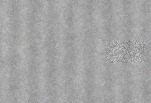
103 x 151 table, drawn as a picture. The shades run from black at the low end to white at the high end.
Values change most from cell to cell in the middle right. No row or column stands out. In the middle right lies a patch that is rougher than the rest. The texture is blotchy. Stripes running up and down repeat 8 times from left to right.
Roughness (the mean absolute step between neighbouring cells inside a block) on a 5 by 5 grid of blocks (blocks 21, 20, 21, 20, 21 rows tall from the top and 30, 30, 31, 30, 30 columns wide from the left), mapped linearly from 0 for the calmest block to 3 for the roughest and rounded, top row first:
00000
00000
00023
00000
00000
